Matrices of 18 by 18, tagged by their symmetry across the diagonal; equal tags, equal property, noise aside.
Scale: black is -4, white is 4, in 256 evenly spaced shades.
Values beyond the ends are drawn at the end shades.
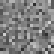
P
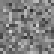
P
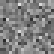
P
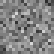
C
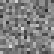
P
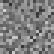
P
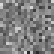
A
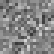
C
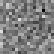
A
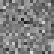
A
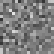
C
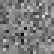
A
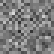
C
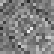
C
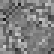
C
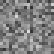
A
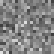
A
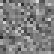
P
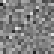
P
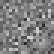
C
